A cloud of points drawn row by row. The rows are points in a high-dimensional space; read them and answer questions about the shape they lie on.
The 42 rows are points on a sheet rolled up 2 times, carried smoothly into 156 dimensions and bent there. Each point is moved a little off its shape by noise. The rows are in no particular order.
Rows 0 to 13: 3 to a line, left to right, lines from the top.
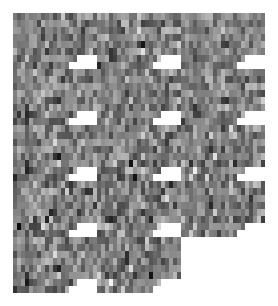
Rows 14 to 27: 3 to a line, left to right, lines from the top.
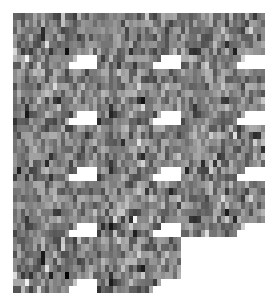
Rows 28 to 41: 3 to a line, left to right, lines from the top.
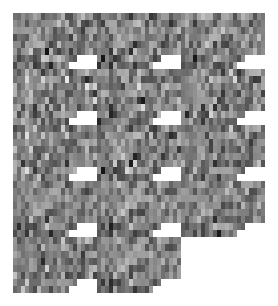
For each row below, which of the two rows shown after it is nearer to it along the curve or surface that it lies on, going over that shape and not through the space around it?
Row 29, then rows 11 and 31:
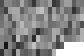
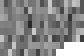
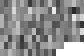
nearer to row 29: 11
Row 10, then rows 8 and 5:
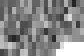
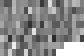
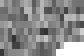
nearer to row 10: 8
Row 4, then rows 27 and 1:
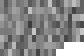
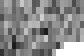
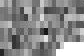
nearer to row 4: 27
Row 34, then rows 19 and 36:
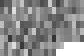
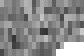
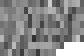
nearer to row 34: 36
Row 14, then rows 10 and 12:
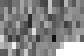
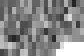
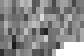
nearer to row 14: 10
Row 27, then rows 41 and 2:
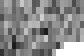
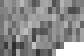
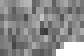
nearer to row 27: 41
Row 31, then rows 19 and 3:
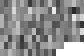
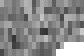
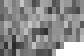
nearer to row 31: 3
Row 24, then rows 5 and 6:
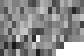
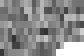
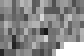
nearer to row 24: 6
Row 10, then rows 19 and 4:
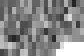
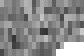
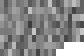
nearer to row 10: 4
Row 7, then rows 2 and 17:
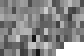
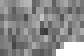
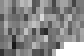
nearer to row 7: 17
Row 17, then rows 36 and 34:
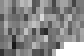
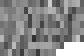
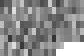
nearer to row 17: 36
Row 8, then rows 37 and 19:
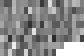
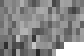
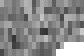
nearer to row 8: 37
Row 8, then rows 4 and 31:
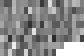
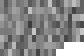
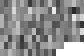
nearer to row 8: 31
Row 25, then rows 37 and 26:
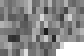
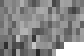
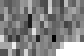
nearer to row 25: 26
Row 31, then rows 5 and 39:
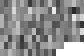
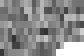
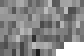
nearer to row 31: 39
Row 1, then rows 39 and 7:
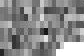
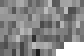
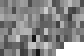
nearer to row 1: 39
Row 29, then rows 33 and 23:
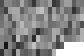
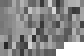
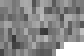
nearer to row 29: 23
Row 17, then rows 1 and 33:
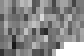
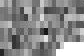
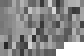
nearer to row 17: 1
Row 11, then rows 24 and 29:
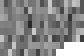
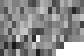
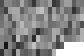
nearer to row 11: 29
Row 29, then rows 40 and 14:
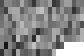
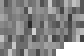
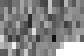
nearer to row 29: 40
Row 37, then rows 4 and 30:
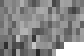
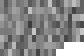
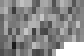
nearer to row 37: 30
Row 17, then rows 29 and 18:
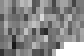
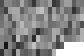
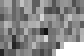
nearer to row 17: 18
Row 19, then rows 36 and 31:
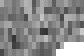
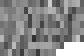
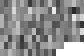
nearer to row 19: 36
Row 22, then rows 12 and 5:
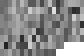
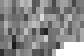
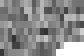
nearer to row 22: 12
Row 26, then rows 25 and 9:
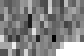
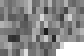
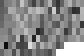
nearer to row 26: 25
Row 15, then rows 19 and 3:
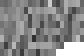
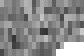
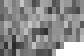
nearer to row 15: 3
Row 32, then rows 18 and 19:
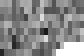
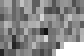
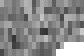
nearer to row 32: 18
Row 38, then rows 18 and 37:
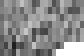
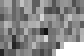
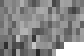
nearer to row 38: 37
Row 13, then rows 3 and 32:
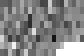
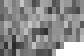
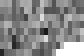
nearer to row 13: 32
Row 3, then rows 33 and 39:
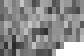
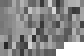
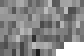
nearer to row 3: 39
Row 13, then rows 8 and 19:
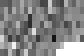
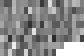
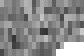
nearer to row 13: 8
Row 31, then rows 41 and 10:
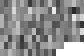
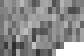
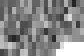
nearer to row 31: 10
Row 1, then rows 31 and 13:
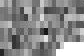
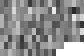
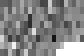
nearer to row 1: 13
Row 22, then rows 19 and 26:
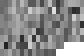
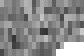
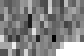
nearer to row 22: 26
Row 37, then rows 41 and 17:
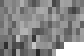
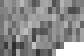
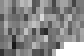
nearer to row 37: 41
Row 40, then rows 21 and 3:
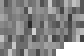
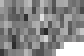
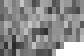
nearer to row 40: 3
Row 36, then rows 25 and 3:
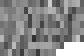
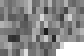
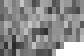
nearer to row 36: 3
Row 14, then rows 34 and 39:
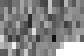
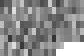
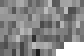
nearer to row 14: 34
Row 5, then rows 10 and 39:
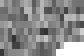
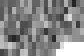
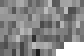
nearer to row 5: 39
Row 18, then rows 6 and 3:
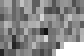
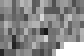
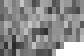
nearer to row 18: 6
